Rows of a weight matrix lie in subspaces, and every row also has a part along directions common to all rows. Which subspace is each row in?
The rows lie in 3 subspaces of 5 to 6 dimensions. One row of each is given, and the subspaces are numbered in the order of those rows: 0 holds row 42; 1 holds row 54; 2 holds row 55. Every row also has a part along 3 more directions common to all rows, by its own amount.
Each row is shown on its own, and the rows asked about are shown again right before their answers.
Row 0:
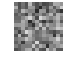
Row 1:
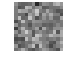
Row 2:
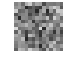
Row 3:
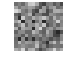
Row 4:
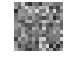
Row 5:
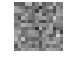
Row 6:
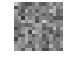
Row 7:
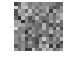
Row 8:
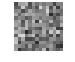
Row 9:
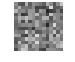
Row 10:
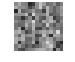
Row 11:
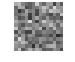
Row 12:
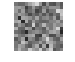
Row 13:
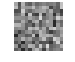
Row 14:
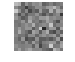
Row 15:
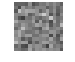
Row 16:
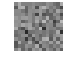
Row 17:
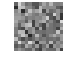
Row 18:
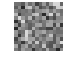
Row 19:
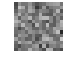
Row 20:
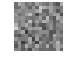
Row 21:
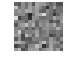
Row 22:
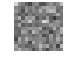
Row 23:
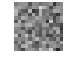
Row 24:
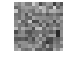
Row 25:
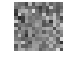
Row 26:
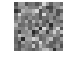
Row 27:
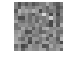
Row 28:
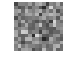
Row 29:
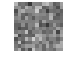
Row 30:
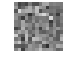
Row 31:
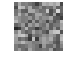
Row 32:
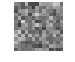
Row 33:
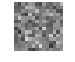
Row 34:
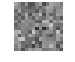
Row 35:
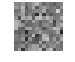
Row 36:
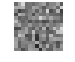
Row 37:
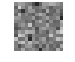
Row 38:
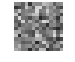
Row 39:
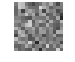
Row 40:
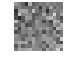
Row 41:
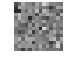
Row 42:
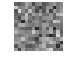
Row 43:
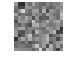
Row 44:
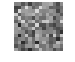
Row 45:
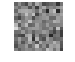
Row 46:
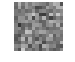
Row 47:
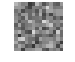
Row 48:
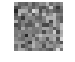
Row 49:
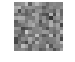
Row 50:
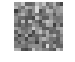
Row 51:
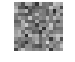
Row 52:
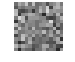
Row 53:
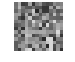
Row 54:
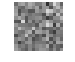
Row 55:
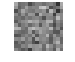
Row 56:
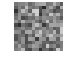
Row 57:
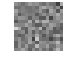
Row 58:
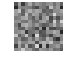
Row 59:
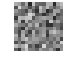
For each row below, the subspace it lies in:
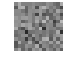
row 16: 2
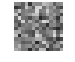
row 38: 2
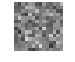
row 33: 0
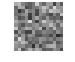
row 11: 0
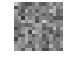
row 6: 0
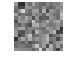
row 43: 2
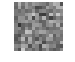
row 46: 1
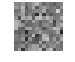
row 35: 2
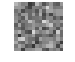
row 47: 0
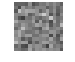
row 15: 1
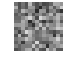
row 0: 2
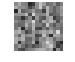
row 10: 0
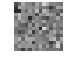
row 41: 0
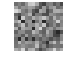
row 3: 0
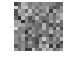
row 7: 0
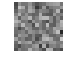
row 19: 2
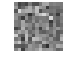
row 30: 1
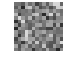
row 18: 1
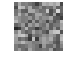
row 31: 2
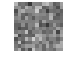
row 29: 1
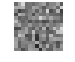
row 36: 2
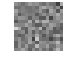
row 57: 2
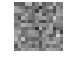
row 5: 0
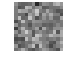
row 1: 0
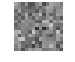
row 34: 0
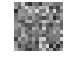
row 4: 0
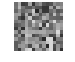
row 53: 0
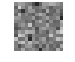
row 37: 2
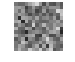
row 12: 2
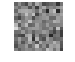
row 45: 2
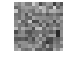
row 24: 0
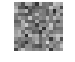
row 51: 0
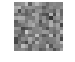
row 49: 1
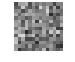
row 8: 1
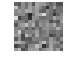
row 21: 1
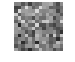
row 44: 2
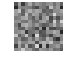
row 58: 2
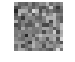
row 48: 1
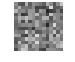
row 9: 1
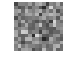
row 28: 2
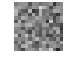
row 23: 1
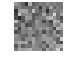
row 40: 1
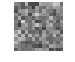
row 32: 0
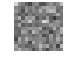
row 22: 0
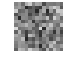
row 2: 0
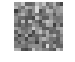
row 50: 1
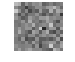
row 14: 0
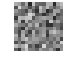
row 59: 1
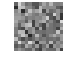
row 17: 2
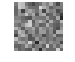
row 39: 2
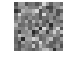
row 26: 0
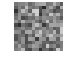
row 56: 1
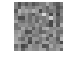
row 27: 1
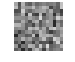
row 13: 2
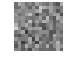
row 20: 2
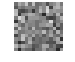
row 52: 1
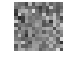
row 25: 1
